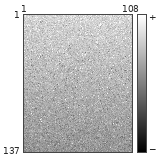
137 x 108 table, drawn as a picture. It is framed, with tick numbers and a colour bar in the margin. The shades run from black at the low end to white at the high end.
Average level on the scale: 70%. Stripes: none. Odd rows or columns: none. Slope: up to the top. Grain: fine.
